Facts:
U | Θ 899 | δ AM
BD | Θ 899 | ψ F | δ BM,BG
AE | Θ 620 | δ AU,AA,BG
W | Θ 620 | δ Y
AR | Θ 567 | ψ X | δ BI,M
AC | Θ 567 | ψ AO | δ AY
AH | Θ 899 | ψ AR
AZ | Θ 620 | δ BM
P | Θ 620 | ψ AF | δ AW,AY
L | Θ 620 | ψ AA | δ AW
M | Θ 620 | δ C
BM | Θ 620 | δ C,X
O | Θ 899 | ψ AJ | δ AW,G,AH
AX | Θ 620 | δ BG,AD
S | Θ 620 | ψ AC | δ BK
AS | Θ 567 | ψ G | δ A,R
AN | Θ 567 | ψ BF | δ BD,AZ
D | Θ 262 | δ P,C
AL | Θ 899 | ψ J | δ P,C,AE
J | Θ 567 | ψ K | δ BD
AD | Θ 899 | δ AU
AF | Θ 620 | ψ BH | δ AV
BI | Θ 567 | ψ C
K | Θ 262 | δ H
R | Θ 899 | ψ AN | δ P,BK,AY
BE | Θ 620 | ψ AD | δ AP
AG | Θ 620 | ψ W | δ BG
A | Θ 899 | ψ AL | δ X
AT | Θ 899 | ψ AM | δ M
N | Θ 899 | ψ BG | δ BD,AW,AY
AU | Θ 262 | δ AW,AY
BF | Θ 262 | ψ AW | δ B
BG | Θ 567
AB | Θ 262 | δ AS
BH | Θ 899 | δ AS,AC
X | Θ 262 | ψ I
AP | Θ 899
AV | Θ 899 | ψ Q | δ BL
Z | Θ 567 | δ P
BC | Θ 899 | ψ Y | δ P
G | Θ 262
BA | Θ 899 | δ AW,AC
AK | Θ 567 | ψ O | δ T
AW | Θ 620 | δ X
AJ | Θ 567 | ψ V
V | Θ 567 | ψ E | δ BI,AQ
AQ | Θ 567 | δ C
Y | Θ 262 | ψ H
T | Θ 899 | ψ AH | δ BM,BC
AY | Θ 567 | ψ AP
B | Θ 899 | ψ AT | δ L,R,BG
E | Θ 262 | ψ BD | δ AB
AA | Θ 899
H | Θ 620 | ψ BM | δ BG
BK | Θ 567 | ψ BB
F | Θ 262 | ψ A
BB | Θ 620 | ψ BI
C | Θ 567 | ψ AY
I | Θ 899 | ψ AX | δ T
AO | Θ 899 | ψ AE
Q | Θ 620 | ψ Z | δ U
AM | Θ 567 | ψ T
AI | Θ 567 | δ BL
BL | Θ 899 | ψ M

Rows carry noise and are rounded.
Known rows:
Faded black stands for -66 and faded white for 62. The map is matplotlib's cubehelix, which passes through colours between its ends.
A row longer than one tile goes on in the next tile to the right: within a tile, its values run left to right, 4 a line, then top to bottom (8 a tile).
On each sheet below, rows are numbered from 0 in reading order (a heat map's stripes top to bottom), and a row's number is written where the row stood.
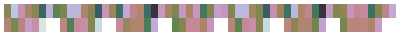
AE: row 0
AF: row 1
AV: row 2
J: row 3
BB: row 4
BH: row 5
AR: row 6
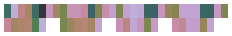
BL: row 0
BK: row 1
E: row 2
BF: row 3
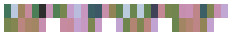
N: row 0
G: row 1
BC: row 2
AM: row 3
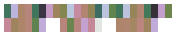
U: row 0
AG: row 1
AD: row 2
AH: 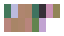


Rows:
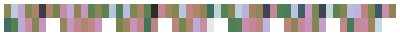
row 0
AW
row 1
AQ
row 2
A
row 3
H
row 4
L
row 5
BD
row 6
S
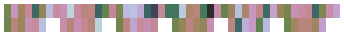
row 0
BG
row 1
M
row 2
AU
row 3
BA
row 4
AZ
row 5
AJ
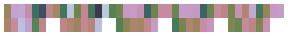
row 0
X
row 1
B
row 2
AY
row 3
AC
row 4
AK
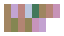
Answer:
Z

